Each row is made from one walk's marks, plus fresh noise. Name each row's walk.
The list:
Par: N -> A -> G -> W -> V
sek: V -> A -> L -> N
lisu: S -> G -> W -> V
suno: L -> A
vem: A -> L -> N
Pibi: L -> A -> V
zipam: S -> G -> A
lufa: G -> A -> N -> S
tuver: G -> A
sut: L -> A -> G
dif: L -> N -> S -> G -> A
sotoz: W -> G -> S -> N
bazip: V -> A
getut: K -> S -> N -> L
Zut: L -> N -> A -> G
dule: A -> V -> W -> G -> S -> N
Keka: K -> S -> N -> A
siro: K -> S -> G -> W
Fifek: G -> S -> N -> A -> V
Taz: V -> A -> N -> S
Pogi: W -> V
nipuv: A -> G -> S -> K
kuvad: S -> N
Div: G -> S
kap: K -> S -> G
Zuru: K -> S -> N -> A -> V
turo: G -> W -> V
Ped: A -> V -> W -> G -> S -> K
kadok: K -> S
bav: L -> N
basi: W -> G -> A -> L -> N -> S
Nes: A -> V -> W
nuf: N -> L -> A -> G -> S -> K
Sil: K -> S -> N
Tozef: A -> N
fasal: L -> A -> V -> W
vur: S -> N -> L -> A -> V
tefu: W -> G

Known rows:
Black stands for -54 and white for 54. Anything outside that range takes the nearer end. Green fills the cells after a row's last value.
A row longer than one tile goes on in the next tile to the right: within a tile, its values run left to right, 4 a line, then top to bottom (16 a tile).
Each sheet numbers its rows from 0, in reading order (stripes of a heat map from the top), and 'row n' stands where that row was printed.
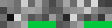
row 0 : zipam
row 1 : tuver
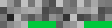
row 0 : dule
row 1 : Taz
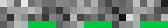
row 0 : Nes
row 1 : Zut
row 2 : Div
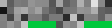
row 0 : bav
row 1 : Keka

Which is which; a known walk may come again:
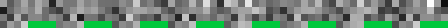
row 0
getut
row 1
vem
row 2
sut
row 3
Keka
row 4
Nes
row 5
Zut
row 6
lisu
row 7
Sil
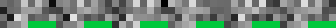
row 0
Div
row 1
zipam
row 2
kadok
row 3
fasal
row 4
tuver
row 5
Ped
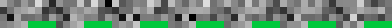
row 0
sotoz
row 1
siro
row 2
kuvad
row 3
Tozef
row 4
dule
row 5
basi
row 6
suno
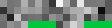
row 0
dif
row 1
Pogi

